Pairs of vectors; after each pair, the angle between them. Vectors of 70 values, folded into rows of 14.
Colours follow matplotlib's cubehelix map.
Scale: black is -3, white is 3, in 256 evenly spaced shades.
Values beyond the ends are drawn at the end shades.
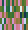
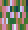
orthogonal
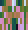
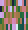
nearly opposite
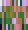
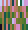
nearly parallel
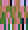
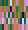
partly opposed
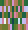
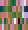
partly opposed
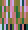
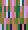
nearly parallel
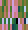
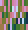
partly aligned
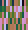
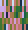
nearly opposite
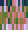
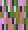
partly opposed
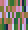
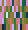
partly aligned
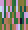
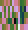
partly aligned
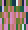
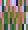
nearly opposite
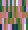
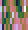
partly opposed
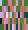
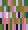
nearly parallel
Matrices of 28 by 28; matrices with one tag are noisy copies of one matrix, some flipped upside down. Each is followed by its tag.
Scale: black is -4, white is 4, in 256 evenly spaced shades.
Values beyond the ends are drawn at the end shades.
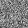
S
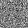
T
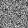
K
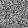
S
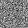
T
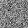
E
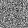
T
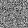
T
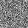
E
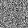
T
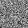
S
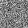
E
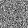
T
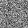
E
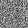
T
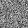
S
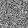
E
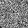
S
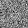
S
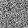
E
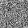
E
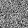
S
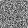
T
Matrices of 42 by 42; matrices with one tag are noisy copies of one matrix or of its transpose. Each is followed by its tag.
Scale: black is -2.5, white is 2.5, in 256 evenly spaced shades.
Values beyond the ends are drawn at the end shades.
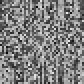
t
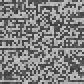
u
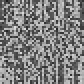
t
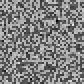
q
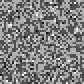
q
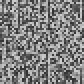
u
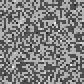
q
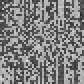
t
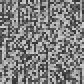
u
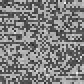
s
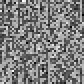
u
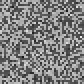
q
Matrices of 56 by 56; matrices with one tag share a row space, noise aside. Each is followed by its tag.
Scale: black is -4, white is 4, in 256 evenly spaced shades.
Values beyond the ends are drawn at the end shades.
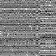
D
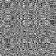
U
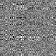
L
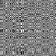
L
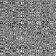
L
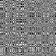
L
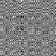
L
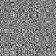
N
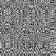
U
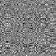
U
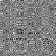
L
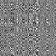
N
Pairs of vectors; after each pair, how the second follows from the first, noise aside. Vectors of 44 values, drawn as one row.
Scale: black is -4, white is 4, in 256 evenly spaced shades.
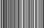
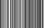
reversed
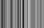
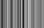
copied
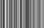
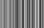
reversed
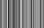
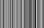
reversed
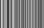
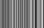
reversed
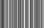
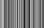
negated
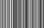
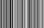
negated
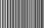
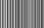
copied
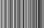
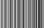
copied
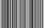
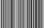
reversed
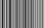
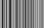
copied
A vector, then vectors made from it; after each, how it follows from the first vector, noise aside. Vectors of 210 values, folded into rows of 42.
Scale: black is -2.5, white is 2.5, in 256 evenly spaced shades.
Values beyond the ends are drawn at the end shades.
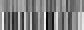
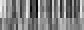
reversed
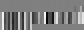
partly zeroed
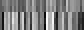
negated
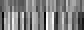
negated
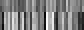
negated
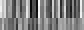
reversed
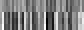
copied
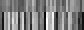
negated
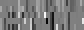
partly zeroed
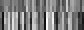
negated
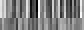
reversed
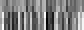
copied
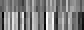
negated
